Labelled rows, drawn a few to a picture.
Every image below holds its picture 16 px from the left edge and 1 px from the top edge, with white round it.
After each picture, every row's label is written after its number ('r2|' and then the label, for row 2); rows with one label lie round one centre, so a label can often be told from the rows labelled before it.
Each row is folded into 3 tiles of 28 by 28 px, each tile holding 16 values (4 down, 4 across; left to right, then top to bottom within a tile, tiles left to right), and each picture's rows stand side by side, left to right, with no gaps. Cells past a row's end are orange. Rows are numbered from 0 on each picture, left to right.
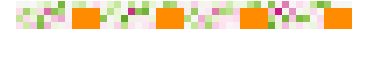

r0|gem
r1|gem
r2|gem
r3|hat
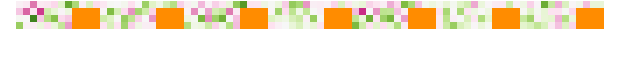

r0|hat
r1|gem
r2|hat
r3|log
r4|hat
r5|log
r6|log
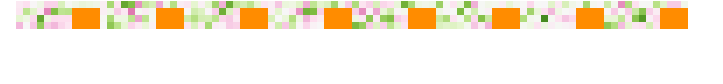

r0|gem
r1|log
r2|gem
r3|gem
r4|hat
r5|log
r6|gem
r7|hat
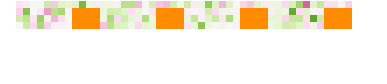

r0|gem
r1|log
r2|log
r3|log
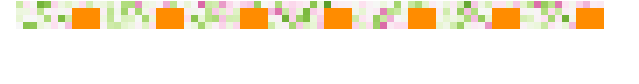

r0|log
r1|log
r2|log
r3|hat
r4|gem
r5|log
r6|log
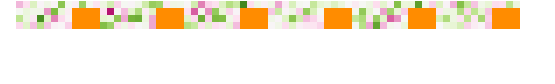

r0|gem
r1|hat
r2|hat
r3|gem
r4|gem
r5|log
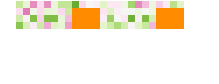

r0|hat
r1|log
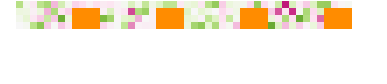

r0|log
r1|gem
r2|log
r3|hat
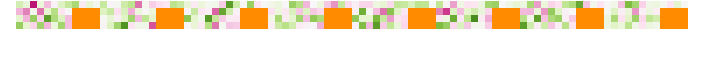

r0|hat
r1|log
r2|gem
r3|log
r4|gem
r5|hat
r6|hat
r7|log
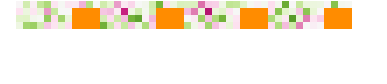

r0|log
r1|hat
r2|hat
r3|gem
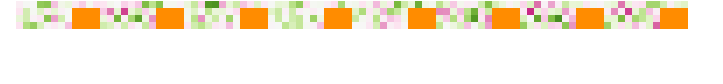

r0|log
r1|hat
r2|log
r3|log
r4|gem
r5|hat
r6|hat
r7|hat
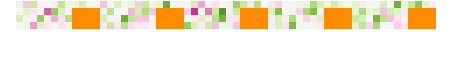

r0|gem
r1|gem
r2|hat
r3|gem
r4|gem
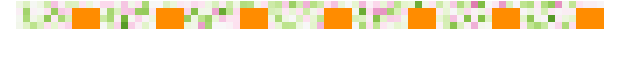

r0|log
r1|gem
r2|gem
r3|log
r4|gem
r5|log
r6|log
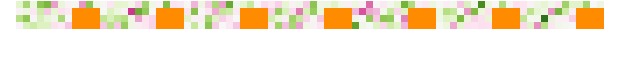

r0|log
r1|gem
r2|gem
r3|gem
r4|hat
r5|gem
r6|gem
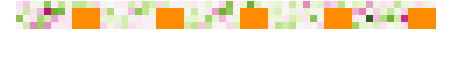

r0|gem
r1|gem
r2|gem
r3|log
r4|hat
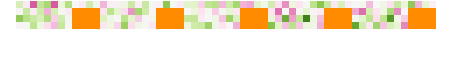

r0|log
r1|gem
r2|log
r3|hat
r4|hat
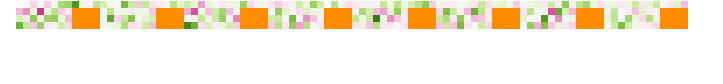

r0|hat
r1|log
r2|hat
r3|gem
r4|gem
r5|gem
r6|gem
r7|log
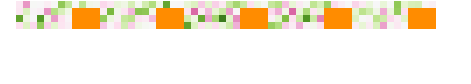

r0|gem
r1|gem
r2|hat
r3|hat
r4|gem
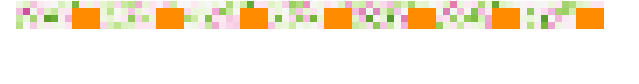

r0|hat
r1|log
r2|gem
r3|log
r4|hat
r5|hat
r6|gem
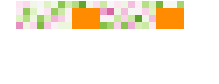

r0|gem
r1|hat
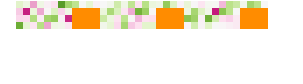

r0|hat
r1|gem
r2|gem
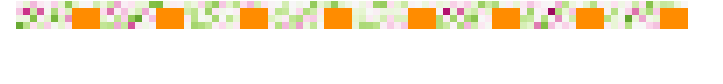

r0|hat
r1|hat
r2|log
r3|gem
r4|log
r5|hat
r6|gem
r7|gem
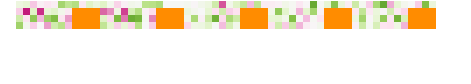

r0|hat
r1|hat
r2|log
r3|gem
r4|log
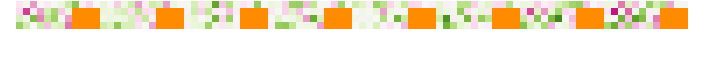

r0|hat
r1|log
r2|log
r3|log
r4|log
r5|log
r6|hat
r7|hat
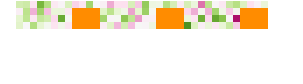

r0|log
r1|gem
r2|hat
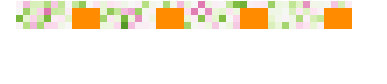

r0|gem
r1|gem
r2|hat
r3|log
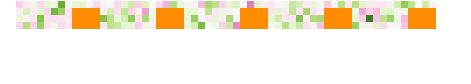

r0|gem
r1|log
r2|log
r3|log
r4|hat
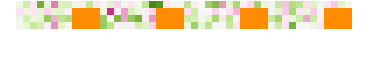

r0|log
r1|hat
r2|log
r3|log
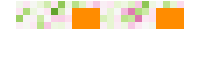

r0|gem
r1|gem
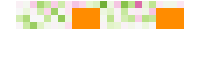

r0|log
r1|log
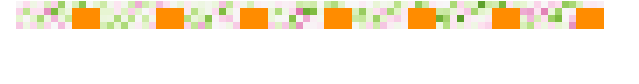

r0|gem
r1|log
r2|gem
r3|gem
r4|gem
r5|gem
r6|hat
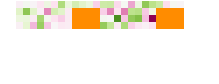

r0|gem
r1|hat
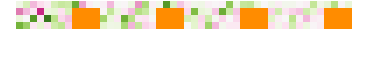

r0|hat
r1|gem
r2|gem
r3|gem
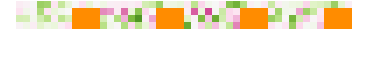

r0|log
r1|hat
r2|hat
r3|gem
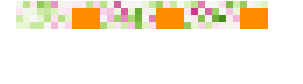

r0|log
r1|hat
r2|hat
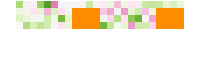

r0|log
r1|hat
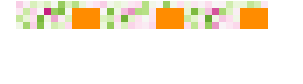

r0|gem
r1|gem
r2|gem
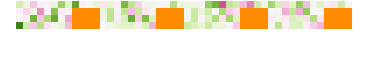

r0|hat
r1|log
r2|log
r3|log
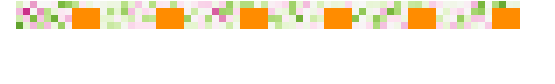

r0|hat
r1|log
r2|gem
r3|log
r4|gem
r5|gem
